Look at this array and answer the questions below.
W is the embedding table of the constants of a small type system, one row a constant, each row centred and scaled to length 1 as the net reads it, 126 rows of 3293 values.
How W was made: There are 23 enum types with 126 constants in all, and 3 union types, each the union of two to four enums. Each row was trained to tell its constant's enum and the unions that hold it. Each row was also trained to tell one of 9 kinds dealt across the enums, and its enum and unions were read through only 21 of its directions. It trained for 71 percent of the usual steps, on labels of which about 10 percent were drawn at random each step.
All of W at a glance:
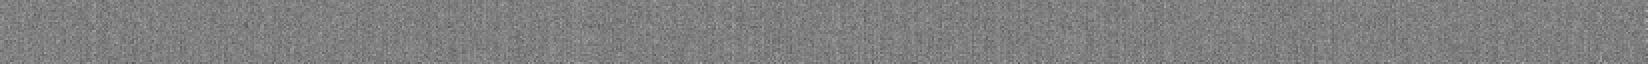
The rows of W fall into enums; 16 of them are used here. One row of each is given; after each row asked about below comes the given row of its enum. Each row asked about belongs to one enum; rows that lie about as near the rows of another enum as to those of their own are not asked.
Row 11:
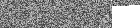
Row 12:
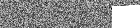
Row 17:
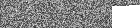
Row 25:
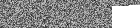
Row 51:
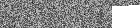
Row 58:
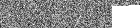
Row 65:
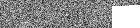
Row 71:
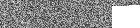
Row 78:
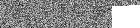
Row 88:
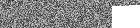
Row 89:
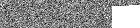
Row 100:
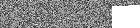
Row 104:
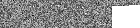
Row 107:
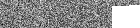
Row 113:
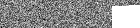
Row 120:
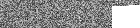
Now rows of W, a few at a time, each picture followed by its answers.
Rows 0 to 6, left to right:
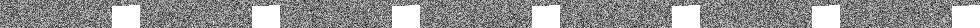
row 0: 78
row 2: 12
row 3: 88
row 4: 100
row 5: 104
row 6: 11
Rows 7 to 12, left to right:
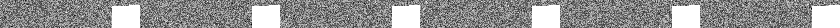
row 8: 113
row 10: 78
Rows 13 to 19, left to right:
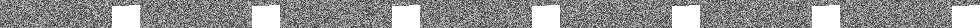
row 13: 104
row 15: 107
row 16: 78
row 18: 89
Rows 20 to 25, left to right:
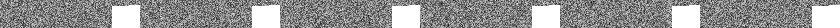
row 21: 78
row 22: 71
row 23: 88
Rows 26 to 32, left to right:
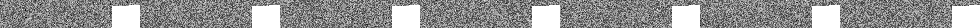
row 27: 17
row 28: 12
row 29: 89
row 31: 17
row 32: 88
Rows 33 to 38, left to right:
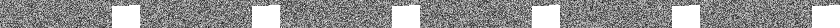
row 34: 12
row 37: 104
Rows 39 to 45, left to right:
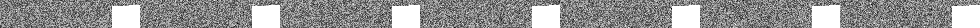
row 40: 113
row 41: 11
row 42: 25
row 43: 71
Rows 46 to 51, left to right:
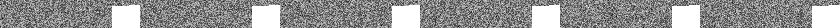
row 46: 78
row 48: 78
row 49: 51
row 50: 17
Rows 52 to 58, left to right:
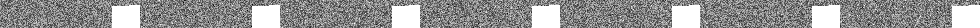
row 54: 12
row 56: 107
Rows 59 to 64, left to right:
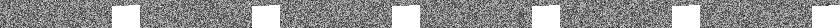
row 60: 104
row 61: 88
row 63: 11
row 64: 11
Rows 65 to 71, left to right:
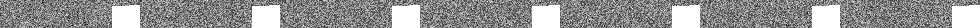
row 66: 104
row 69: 51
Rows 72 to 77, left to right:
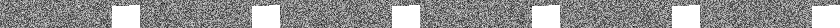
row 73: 17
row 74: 11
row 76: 71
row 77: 71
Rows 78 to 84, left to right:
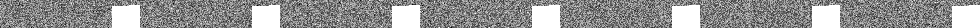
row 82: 71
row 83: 12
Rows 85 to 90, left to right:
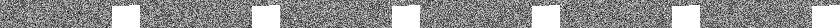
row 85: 51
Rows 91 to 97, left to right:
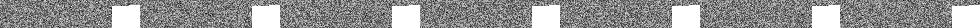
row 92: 107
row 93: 71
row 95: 88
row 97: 113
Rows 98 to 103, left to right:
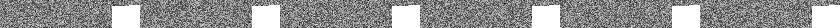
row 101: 88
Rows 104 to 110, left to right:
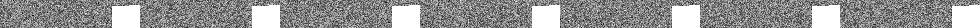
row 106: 65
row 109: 51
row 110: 107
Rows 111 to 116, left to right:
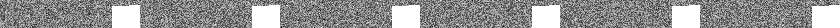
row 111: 107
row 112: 12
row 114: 89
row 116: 89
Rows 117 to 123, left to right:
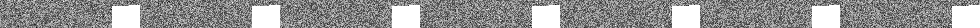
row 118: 51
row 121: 107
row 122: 25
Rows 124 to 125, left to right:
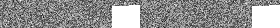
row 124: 100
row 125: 104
